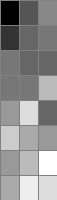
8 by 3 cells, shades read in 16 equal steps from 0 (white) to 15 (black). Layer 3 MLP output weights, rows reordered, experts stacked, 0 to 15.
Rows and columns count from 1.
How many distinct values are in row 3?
2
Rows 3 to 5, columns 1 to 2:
8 9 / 8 8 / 6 2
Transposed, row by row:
15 12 8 8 6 3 6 5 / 10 9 9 8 2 5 4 1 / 7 8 9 4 9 6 0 2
